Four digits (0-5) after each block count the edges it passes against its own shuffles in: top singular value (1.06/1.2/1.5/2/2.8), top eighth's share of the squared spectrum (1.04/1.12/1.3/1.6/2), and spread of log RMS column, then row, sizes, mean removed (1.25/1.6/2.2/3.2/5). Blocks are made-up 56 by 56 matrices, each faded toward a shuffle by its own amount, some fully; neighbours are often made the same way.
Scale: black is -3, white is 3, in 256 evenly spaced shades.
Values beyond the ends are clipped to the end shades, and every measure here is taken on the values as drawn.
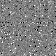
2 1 1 0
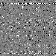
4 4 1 2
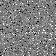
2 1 0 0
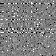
4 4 1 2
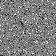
0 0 0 0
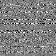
2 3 0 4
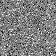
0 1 0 0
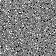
0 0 0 0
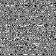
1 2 0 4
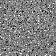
0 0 0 0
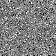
0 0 0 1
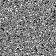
0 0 0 0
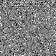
0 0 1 1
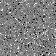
2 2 1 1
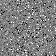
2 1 0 0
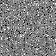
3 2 1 0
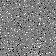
0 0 0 0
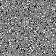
2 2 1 1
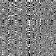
4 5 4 2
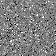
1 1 0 0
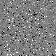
1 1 0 0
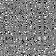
4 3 2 1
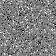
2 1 0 0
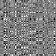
4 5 3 3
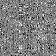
3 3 1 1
